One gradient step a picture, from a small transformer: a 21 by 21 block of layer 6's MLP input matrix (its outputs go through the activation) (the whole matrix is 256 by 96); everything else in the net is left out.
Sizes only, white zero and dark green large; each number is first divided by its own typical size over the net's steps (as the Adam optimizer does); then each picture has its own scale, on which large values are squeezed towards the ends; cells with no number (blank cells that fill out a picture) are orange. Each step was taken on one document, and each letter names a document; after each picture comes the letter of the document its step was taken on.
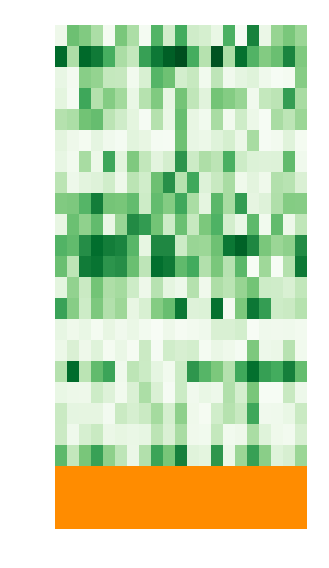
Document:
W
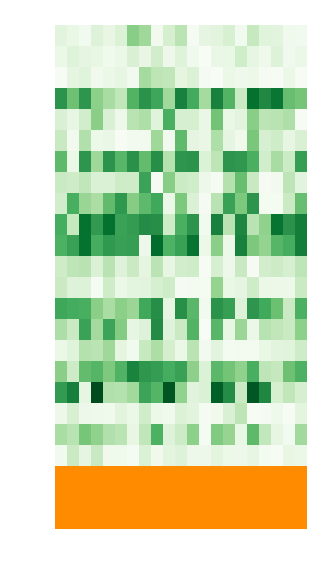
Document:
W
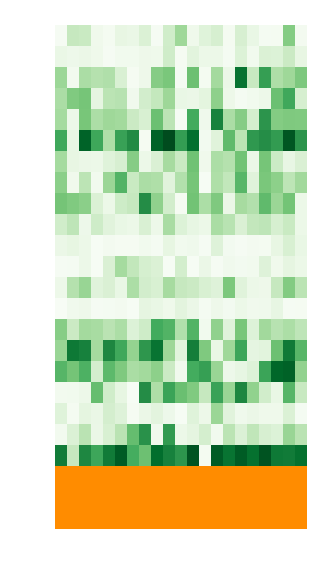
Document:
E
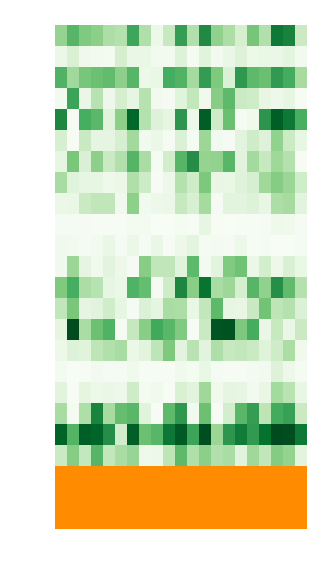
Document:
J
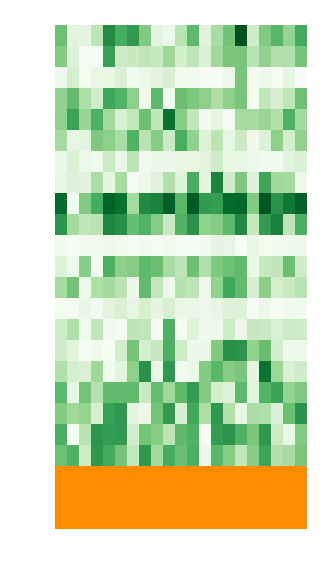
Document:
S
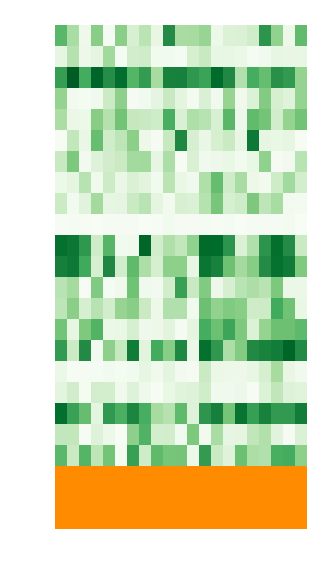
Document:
J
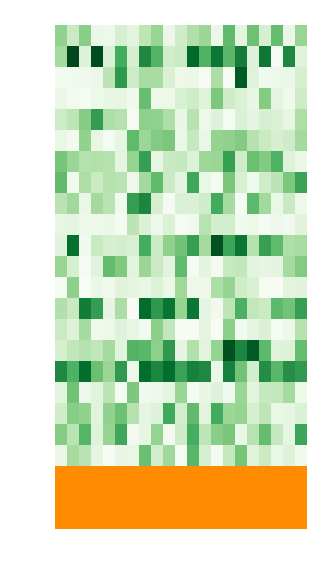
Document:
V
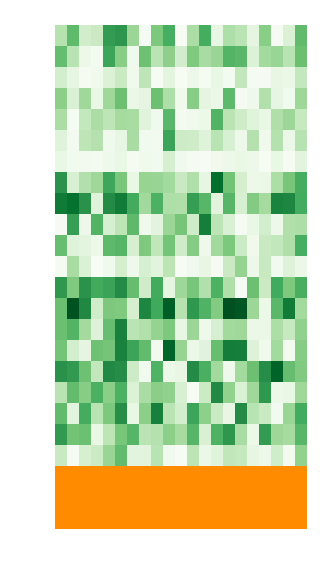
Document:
S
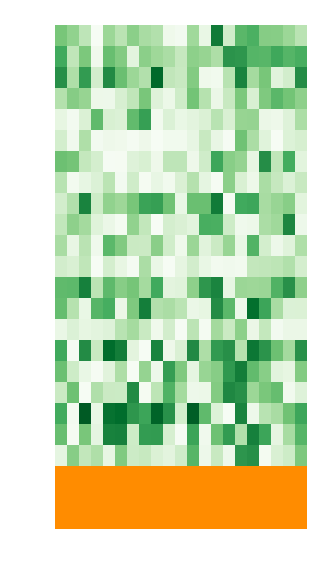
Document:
V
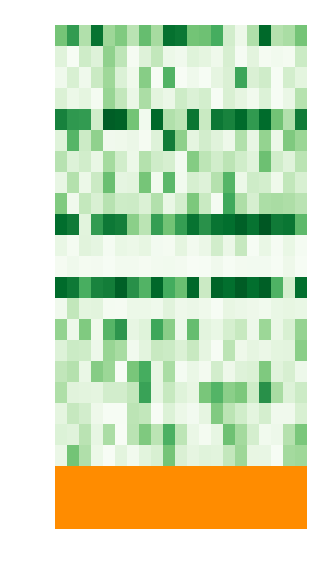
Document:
S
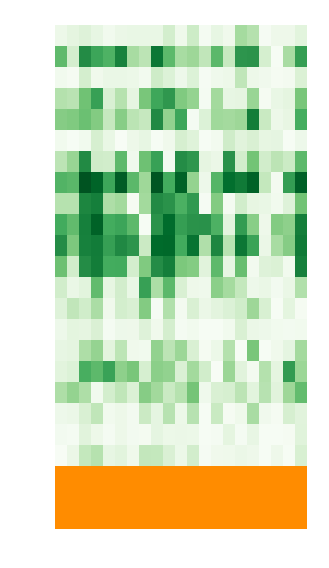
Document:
W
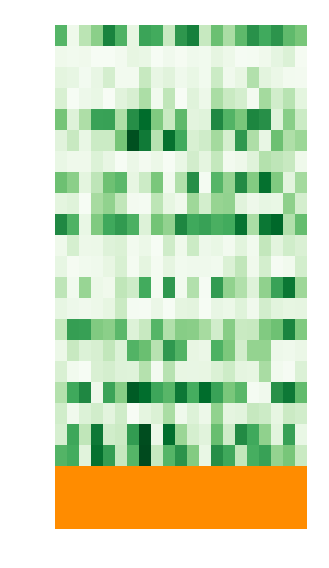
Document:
E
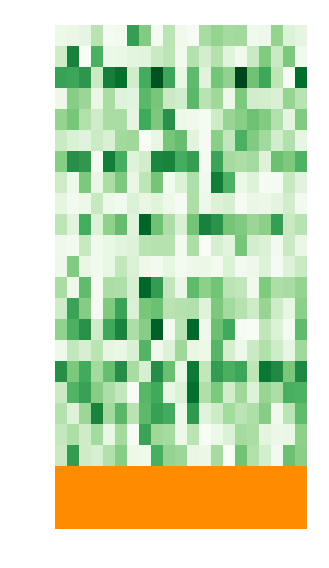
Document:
V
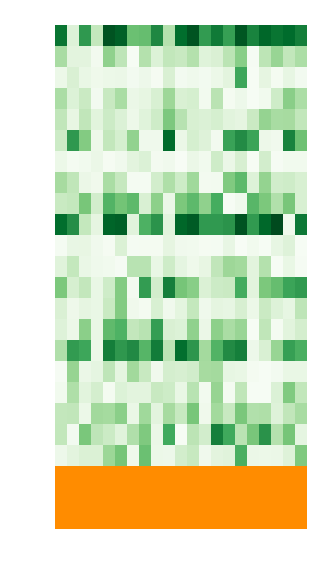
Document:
E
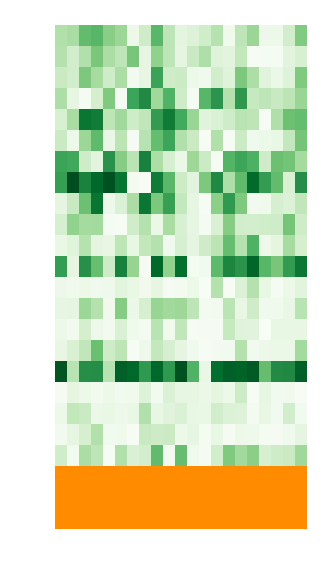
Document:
W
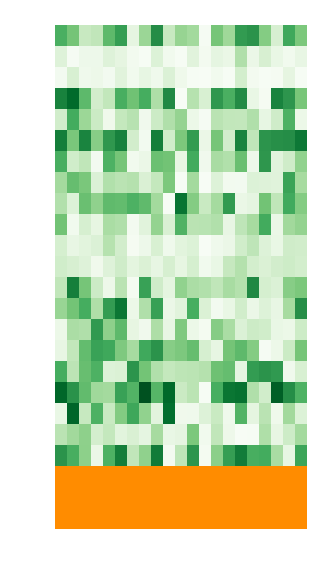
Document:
E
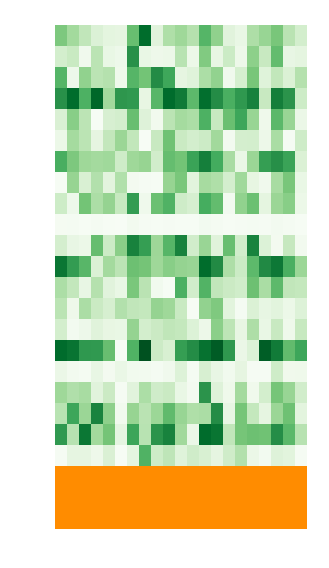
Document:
J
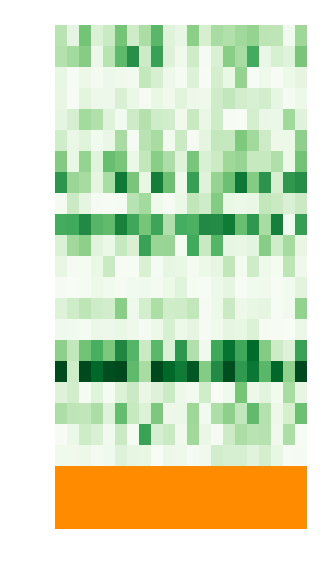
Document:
V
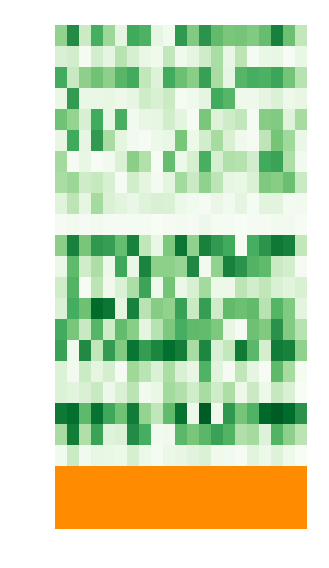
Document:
J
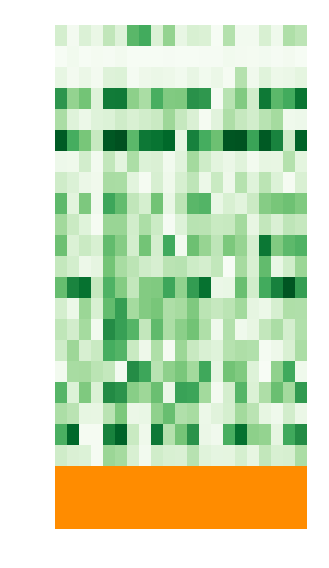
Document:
S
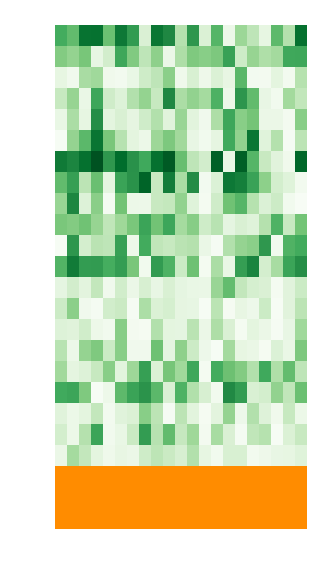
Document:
W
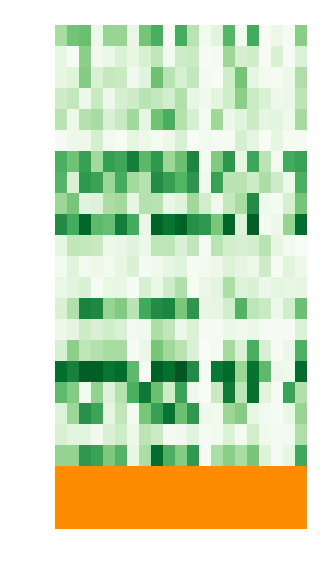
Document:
W
